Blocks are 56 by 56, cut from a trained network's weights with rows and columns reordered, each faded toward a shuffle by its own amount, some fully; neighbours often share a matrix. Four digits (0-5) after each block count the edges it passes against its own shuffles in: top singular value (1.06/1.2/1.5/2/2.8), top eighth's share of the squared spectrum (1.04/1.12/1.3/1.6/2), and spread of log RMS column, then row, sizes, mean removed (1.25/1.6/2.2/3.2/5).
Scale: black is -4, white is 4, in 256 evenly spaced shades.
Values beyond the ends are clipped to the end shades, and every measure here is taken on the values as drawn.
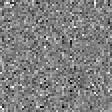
2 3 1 2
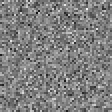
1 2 1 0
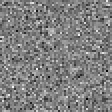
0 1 0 0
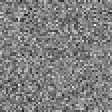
3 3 0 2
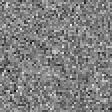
0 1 0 0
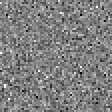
1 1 0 0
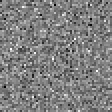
1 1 0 0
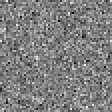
1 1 0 0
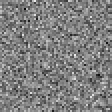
0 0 0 0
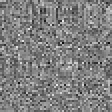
3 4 1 2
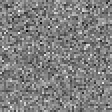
0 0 0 0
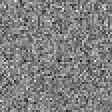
3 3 0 1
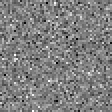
0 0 0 0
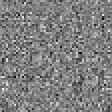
2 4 3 2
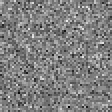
1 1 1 1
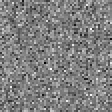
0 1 0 0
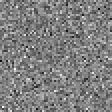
1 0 0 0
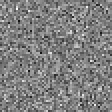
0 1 0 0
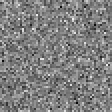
0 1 0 0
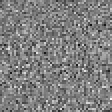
3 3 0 2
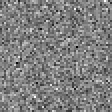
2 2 0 0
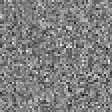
3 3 1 1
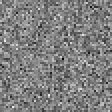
2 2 0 0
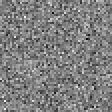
0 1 0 0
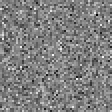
1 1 0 0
